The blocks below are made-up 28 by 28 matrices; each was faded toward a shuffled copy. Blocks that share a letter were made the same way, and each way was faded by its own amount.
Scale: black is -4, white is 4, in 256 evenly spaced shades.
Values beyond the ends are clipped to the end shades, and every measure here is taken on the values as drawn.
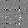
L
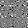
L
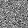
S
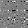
L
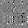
L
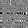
L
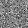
S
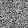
S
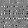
L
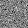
S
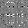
L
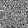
S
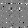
L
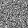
S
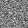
S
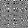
L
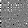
L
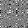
L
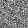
S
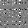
L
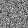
S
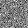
S
